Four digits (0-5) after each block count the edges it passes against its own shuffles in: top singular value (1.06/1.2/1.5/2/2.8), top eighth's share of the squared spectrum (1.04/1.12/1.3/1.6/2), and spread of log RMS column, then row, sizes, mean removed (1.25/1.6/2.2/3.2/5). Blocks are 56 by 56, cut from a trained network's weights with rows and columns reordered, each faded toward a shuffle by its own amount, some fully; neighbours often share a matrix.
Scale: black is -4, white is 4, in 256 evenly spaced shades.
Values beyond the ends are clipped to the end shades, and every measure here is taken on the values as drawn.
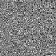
3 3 2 1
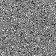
0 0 0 0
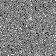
0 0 0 0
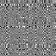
4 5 3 3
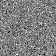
0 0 0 0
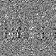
3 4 2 2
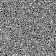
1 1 0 0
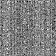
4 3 1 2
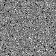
0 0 0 0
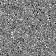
1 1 0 0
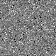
0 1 0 0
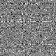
3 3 0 2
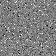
0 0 0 0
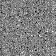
1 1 0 0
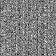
3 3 1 1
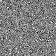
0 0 0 0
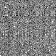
3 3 0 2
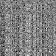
4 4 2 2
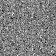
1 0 0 0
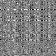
4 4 1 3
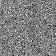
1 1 0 0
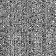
3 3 0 2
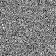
2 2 0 0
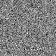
2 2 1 0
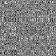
4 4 2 2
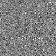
3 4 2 2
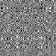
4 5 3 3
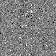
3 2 1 0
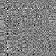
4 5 2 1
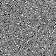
2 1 0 0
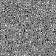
3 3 1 1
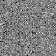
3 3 1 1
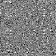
3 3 1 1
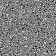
1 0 0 0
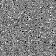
2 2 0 1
